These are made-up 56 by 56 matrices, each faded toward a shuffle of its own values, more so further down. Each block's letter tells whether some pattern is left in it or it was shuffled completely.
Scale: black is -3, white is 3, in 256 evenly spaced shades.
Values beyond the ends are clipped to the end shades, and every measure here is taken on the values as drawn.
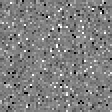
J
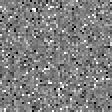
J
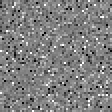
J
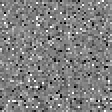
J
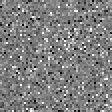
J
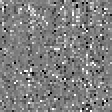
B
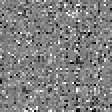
B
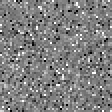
J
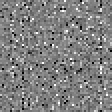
B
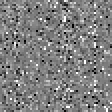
B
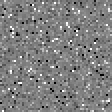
J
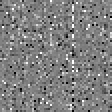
B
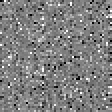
B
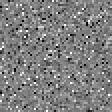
J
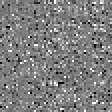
B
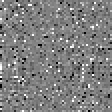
B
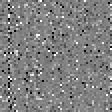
B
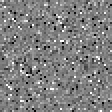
J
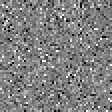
B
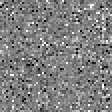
B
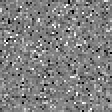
J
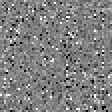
B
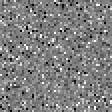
J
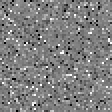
J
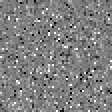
J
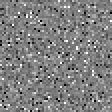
J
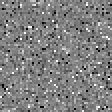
J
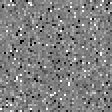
J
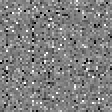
B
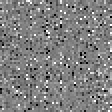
B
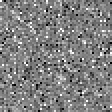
J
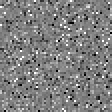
J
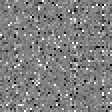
B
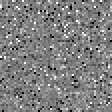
J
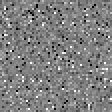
J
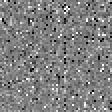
B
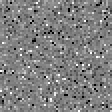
J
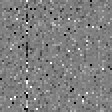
B
